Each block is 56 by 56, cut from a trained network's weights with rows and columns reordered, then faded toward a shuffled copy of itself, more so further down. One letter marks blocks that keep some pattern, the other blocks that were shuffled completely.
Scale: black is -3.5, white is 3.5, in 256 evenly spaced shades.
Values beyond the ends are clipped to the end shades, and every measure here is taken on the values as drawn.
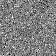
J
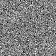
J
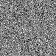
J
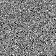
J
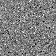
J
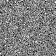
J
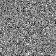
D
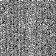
D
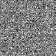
D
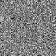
D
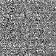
D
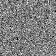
J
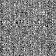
D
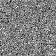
J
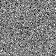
J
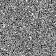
J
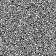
J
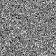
D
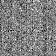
D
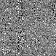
D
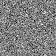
J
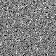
J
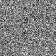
D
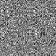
D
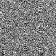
D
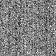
D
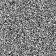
J
